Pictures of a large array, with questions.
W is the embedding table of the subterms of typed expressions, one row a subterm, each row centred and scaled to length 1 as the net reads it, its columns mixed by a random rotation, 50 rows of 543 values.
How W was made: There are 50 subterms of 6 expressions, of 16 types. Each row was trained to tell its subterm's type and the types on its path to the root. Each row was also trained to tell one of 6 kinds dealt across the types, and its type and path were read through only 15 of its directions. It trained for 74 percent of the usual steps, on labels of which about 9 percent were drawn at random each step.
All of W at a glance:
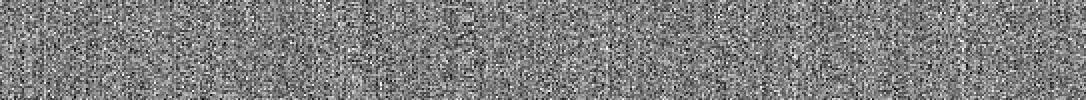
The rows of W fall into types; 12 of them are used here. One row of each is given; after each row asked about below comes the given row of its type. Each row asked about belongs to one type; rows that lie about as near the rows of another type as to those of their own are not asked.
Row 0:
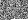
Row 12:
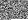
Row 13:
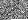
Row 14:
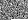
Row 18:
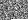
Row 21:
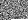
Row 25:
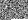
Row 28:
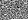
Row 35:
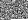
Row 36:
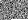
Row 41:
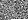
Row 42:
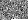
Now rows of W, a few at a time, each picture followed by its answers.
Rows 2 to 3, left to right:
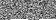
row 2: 12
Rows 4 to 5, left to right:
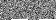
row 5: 12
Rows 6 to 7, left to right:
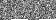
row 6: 14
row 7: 35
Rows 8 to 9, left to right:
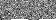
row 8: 13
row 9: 0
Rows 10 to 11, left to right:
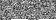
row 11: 12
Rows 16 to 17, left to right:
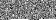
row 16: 35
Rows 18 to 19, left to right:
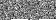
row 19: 42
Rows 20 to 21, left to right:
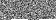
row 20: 0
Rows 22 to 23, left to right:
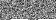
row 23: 28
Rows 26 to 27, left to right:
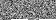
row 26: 41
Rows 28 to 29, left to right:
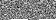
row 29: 35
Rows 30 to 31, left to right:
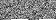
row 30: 13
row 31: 13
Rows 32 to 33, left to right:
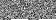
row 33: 0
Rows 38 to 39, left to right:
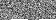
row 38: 12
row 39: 14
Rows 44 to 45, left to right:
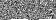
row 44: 41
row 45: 35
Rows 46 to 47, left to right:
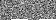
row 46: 14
